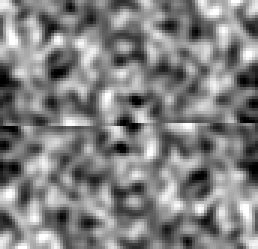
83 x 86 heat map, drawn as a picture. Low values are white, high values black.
Grain: blotchy. Lone odd cells: none. Slope: none. Symmetry: a half turn.
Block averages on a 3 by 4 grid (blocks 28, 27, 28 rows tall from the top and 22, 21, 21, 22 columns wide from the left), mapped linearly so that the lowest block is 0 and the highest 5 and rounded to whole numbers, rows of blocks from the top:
1230 | 5225 | 0321
